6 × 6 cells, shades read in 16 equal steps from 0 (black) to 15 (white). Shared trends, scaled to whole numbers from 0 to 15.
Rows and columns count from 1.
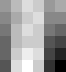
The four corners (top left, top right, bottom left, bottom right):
9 10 5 0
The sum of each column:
41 68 79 74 36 30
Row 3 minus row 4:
1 0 1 0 2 2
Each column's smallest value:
5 10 12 12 3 0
